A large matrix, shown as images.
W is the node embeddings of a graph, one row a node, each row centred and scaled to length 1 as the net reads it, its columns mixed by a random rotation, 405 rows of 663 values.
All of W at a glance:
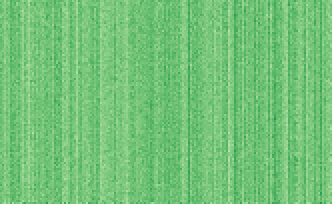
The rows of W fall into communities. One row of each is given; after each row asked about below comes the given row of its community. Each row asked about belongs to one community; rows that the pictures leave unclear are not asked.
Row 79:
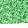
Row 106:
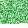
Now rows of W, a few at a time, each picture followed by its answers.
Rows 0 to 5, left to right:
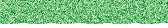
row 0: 106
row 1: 106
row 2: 79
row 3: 106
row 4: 79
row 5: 79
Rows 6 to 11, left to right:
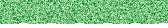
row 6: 79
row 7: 79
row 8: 79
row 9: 79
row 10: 79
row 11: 106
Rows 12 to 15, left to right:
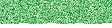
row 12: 79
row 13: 106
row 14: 106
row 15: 79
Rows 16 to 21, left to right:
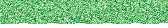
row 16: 106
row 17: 79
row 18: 79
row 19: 106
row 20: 79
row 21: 106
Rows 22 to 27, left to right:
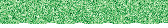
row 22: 106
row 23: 106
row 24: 106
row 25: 106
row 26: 79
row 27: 106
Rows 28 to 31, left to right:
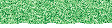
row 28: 106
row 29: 106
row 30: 79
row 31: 106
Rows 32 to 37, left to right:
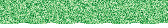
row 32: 79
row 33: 106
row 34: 106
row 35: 106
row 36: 106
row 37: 106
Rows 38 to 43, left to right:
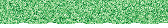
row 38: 79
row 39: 79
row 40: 106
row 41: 106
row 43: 106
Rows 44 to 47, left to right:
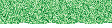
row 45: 79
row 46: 79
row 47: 79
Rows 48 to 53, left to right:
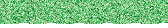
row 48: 79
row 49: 79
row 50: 106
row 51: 106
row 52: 106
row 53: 79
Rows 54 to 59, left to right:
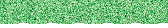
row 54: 79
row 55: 79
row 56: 106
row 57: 79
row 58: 106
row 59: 106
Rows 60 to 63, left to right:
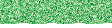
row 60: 106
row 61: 106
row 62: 106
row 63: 106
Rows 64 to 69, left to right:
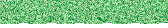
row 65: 106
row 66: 79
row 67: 79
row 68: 106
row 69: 79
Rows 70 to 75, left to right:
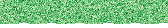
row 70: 79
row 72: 79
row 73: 106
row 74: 106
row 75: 79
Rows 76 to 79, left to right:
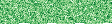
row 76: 106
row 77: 106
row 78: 79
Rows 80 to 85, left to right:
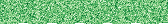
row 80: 79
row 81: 79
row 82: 106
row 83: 106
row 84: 79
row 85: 79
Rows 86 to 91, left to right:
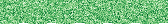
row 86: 79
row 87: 106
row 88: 106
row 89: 79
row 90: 106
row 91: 106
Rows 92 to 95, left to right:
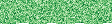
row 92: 106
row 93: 79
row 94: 79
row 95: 106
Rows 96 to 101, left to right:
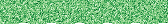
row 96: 79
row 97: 106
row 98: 106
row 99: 79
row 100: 79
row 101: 79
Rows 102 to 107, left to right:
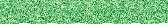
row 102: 106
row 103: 106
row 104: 106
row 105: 106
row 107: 79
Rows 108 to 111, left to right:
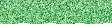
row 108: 106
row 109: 106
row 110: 79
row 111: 106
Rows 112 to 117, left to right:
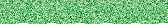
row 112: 106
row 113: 106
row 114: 79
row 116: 106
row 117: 79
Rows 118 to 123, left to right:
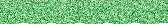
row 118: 106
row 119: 79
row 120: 79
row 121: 79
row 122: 106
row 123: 106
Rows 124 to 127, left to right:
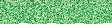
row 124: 79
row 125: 79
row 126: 79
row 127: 106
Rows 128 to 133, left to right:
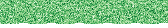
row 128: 106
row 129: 106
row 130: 106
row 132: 106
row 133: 106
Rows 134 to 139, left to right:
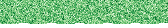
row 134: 106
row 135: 106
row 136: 106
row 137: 79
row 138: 106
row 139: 79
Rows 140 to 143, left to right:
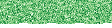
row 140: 106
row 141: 79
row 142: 106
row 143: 79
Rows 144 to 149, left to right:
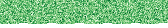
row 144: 106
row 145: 79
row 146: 106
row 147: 79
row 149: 106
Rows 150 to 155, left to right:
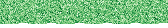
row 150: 79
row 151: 106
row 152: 79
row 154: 106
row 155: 106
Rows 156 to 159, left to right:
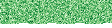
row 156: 106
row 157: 106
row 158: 106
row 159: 106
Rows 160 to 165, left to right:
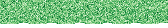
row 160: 79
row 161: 79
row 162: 79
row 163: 79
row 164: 79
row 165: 106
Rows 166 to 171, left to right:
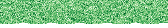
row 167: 106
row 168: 106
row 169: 106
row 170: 79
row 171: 106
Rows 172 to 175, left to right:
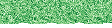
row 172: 106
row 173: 79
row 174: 79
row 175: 79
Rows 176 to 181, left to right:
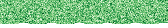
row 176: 106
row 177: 106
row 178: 79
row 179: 79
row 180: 106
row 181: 106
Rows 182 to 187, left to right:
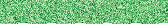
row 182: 79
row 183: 79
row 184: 79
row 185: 106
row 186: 79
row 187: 106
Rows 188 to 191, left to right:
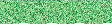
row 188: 79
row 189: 106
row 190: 79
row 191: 106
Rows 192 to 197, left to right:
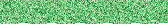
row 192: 79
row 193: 106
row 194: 79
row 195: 79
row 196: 79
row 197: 79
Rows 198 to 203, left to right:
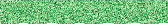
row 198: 106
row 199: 79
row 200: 106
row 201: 106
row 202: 106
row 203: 79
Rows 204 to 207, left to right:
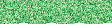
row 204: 79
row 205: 79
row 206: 106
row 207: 106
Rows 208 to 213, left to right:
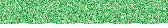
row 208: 79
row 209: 106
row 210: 79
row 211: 79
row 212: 106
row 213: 106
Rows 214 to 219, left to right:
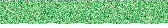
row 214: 79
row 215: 79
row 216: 106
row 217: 79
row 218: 79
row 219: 79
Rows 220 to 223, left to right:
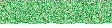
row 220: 79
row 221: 79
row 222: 79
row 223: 106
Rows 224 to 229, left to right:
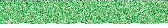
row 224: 79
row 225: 106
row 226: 79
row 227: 79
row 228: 106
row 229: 106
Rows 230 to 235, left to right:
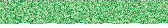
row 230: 79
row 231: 106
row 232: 106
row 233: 79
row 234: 79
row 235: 106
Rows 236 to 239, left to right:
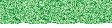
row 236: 79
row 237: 79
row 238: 79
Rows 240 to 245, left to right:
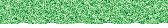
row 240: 79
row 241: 79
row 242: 79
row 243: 106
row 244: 106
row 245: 106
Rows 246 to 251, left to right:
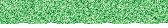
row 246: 106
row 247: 79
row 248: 106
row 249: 79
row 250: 79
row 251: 79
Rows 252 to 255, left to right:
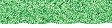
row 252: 106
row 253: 79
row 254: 79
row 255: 106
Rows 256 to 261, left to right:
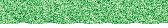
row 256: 79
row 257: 106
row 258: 106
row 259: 79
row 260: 106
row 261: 106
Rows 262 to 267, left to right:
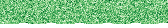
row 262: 79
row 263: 79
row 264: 79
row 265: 106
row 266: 106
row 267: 106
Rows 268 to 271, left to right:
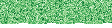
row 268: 106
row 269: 79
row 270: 79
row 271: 79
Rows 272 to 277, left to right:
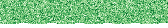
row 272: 79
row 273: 106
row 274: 79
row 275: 79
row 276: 106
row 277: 79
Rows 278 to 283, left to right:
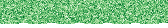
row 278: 79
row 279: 79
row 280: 106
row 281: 106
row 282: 106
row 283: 79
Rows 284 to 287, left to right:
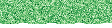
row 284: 106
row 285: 79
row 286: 79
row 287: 106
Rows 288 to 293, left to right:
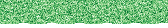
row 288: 79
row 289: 106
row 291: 106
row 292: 79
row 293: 106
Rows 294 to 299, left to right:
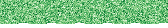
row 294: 79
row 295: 106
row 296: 79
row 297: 106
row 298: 106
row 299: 106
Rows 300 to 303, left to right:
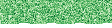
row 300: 106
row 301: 106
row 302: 106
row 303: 106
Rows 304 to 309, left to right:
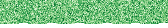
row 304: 79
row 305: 79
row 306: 106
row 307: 79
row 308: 79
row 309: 79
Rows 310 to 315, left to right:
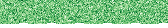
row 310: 106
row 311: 79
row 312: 79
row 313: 106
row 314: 106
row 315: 106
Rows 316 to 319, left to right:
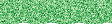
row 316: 106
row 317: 106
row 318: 106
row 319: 106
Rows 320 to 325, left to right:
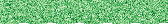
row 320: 106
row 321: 106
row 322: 106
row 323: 106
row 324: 79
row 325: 106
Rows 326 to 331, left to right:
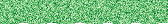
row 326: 106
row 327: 79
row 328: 106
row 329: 106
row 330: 106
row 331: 106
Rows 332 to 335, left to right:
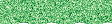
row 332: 79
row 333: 79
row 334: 106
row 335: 106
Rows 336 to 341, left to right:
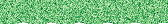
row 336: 106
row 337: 79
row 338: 79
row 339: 106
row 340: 79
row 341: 106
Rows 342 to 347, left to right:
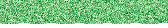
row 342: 106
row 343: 106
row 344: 79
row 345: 106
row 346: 106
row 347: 106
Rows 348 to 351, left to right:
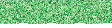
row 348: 79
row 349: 79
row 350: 106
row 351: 106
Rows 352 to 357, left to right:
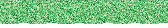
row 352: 106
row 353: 106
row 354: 106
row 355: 79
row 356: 106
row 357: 106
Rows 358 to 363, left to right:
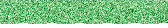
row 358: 106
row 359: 79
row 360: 106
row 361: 106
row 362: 106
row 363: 106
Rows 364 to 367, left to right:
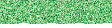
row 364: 106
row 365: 106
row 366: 106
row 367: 79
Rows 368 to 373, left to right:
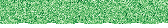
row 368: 79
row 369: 106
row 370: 79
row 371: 79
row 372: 106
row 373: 106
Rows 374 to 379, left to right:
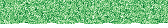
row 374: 79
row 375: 106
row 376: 79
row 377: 79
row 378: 106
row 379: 79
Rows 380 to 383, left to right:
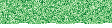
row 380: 106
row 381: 79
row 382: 106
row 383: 79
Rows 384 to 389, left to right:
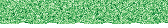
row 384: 79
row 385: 106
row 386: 79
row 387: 79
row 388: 79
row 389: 79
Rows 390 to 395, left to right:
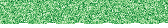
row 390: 106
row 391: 106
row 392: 79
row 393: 106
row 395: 79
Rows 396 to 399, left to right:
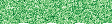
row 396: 79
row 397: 106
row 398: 79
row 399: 106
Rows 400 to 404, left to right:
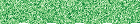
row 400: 106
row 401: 106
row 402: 79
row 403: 106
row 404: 79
